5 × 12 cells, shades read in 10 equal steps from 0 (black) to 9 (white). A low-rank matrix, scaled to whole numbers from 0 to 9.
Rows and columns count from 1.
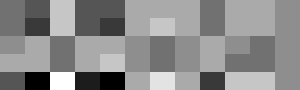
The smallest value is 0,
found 2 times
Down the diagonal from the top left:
4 2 4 6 0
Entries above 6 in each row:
1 2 0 1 4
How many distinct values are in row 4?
4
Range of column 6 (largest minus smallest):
1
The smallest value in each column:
3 0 4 1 0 5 4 5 2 4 4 5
